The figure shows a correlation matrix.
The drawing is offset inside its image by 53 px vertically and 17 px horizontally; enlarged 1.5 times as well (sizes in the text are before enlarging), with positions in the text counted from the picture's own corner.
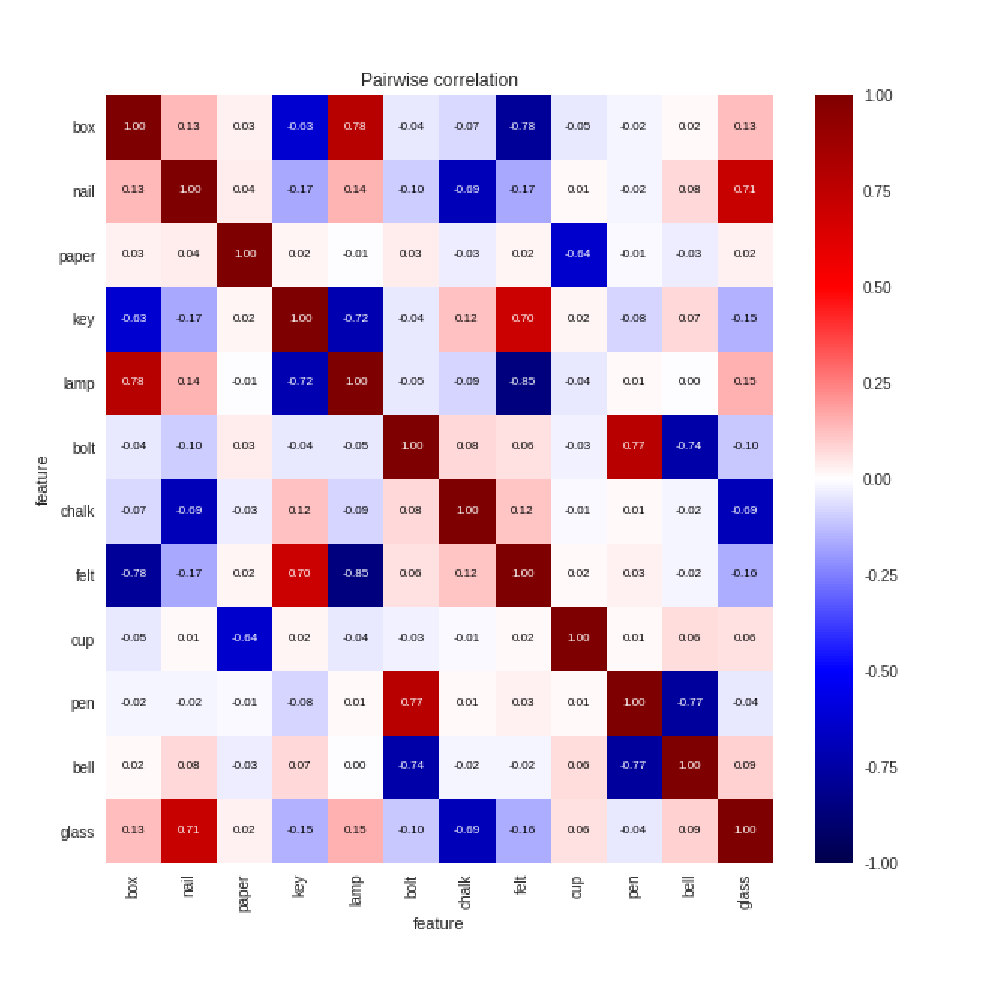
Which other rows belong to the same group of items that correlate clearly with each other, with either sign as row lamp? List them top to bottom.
box, key, felt
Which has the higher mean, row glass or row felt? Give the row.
glass
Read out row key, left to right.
-0.63 -0.17 0.02 1.00 -0.72 -0.04 0.12 0.70 0.02 -0.08 0.07 -0.15
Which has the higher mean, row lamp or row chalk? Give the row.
lamp
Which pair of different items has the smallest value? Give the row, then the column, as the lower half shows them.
felt, lamp
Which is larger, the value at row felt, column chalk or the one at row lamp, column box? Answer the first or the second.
the second
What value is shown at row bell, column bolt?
-0.74
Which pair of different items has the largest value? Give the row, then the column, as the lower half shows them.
lamp, box
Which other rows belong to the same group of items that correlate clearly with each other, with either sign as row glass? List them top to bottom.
nail, chalk
